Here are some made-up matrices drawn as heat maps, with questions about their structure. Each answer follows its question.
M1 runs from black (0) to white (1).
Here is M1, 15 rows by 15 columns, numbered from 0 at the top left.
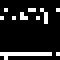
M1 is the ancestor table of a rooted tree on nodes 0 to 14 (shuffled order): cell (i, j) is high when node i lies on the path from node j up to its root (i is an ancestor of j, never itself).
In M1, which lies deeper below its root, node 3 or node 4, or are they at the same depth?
node 3
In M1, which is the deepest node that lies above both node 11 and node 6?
4
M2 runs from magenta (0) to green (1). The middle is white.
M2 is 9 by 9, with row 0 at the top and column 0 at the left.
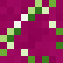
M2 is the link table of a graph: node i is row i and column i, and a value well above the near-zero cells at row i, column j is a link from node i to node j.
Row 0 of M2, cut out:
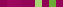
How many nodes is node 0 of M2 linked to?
2
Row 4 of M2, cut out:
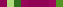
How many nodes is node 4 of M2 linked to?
3
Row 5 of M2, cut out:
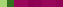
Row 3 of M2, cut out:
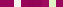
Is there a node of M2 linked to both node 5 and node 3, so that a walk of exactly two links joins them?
no
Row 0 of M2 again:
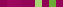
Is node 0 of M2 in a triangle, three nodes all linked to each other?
no
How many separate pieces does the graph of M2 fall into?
1
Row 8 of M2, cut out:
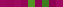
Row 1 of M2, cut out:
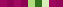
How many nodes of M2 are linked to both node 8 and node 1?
2
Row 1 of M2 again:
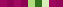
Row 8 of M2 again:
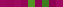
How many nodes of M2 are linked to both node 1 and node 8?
2
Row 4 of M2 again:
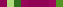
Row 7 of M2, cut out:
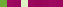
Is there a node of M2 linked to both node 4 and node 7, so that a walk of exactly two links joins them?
no
